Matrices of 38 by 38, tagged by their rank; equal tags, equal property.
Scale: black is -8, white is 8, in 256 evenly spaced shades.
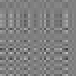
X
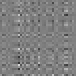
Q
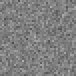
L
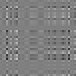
X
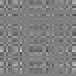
Q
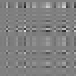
X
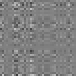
Q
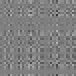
Q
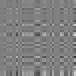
X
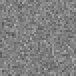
L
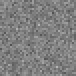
L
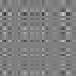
X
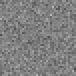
L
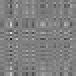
Q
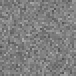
L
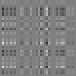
X
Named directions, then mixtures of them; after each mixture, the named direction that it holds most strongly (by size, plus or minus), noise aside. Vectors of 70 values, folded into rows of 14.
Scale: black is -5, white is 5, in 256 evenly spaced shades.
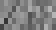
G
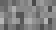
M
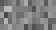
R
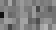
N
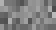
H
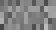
G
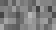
G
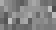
H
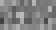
M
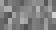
H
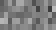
H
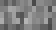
M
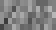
G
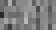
N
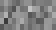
G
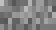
H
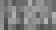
M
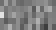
N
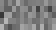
G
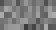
R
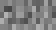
R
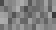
H
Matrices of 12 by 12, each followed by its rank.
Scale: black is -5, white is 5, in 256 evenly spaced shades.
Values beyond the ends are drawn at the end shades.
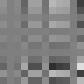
one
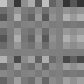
one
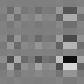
one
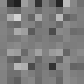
two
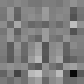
two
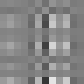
one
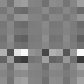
one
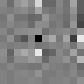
two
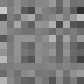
two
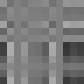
one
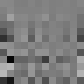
two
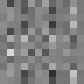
two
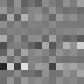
two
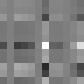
one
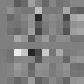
two
